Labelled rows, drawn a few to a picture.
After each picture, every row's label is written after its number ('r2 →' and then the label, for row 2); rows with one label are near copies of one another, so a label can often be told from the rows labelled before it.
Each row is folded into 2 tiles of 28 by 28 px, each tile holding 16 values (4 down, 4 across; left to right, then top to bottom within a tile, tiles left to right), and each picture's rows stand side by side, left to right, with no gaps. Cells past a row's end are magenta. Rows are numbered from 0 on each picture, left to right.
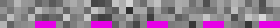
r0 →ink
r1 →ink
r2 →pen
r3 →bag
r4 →bag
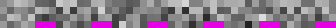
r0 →ink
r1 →pen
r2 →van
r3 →pen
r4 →bag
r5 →pen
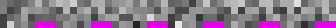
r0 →van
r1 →pen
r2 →bag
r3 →van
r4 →pen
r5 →pen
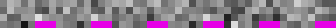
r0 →bag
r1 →bag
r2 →pen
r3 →bag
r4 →van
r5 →ink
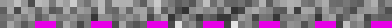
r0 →pen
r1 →pen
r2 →pen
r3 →van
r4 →van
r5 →pen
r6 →van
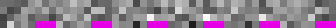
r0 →van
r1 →ink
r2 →bag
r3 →bag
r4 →bag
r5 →ink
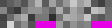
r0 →van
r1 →ink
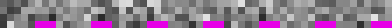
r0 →van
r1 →ink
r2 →pen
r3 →bag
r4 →pen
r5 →ink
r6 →bag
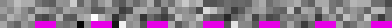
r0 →ink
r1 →bag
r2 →van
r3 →ink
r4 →van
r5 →pen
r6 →ink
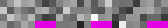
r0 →ink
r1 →bag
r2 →van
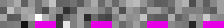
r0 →bag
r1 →van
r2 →ink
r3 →bag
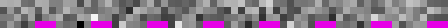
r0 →pen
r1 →bag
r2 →van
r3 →van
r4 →pen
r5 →van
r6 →bag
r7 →ink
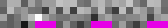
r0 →bag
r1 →pen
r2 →pen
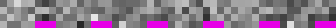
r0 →ink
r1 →bag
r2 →van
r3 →pen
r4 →ink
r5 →van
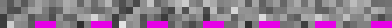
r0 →van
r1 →bag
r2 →van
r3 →pen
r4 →bag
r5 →bag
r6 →ink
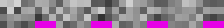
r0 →pen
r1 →ink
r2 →ink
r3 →ink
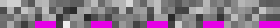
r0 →pen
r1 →van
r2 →pen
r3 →van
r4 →ink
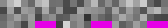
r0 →pen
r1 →van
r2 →ink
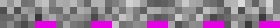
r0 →pen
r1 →pen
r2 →ink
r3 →ink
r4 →pen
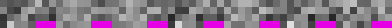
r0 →van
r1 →ink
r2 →ink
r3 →van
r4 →ink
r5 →van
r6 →pen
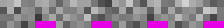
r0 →pen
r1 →ink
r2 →pen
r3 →ink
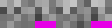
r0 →pen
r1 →pen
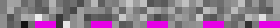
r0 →bag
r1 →van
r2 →ink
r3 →ink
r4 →bag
